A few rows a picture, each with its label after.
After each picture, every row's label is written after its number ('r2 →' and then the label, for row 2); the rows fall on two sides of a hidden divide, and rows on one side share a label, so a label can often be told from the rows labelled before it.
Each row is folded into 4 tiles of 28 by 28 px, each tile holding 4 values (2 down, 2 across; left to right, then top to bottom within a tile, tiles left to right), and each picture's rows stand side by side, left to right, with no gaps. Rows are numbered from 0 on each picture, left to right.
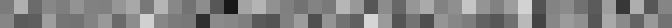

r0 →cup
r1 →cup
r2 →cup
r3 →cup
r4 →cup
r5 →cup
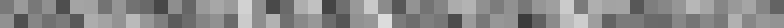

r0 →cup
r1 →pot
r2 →cup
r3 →cup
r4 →cup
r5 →pot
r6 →cup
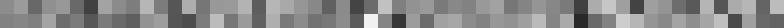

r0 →cup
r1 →cup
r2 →cup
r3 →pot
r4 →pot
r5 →pot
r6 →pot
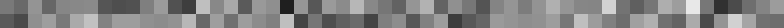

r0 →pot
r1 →pot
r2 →cup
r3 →cup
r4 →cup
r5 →pot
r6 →cup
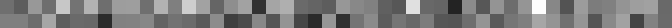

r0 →pot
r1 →cup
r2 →cup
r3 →cup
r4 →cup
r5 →cup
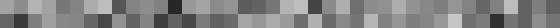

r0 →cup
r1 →cup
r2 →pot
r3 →pot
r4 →pot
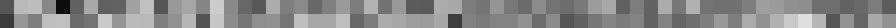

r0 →cup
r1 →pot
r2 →pot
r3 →pot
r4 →cup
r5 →cup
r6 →cup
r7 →pot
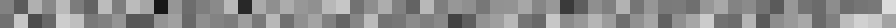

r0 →pot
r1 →cup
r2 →pot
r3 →pot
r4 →cup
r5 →pot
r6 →pot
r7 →pot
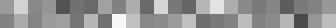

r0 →cup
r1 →pot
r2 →cup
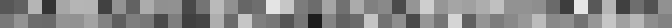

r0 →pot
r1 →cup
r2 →pot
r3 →cup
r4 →pot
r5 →cup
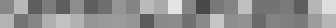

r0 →cup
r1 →pot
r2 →cup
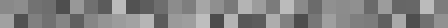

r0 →cup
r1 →pot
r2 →cup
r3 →cup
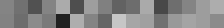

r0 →pot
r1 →pot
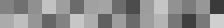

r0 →pot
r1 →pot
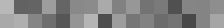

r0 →pot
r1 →cup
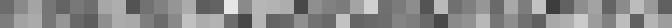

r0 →cup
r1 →pot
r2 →pot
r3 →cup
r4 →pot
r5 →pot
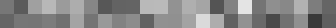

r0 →pot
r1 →pot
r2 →cup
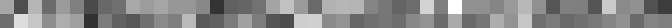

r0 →pot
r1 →cup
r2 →pot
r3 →cup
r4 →pot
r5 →cup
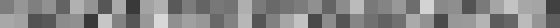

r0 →cup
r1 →pot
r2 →cup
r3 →cup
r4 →pot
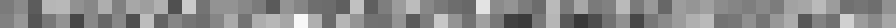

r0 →cup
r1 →cup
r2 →pot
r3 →cup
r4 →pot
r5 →cup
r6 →pot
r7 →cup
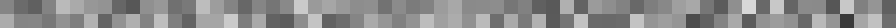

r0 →pot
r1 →pot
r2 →pot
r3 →pot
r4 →pot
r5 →pot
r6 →cup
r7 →pot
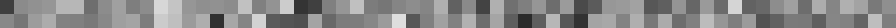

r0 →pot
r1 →pot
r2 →pot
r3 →cup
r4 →cup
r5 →pot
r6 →pot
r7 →pot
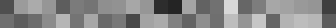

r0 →cup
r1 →cup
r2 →pot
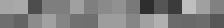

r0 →cup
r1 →cup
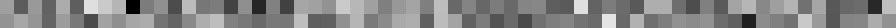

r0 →pot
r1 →pot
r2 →cup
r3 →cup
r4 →cup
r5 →cup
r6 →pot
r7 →pot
